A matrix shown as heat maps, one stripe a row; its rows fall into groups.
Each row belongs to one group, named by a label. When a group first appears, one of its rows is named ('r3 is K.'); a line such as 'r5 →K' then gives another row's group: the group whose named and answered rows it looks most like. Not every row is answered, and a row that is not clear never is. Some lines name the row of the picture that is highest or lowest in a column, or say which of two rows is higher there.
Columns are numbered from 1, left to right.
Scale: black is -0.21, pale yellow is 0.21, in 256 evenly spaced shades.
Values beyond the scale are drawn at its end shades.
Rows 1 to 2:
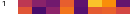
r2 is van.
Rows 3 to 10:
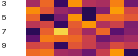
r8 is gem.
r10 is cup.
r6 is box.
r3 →box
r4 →cup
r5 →van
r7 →gem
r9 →box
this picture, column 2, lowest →5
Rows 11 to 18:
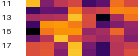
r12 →van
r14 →gem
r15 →gem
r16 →gem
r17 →box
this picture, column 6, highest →12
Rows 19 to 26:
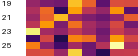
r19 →box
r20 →box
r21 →gem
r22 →box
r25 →cup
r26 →box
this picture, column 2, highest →22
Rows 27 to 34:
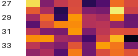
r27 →cup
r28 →cup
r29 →box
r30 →gem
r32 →cup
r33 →van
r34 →van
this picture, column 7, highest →28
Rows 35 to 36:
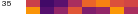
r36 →cup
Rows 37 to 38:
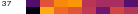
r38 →gem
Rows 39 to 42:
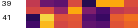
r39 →van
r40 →box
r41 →gem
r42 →gem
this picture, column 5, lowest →39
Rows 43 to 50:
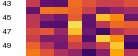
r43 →van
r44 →gem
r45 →van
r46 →van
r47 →box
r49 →cup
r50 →cup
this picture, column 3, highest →44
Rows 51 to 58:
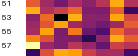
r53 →box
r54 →gem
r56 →cup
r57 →cup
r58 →gem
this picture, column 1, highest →57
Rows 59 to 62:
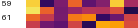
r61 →box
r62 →van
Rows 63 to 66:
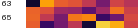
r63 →gem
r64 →cup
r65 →box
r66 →van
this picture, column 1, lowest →63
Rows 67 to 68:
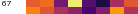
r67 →box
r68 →cup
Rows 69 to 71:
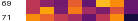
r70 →box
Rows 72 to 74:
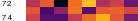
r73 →van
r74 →van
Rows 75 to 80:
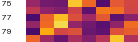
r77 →gem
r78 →gem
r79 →gem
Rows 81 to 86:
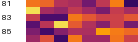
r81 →cup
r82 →cup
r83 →van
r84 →gem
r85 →van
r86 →box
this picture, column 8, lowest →81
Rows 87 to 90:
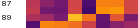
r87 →van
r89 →box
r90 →gem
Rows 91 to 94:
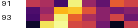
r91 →box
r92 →gem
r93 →gem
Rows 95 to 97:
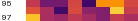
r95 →van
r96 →cup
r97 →cup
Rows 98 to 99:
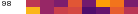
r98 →van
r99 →cup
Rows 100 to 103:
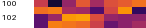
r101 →cup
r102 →gem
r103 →gem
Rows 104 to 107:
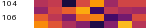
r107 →cup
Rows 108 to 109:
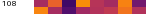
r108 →box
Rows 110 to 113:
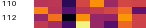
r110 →box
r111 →cup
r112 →box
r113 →box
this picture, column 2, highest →112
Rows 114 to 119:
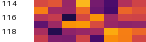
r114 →box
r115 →cup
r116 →box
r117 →gem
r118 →van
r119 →van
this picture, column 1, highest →115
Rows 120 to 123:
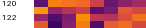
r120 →gem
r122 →van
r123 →van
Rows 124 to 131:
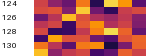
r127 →box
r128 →van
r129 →gem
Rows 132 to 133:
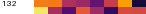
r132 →cup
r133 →cup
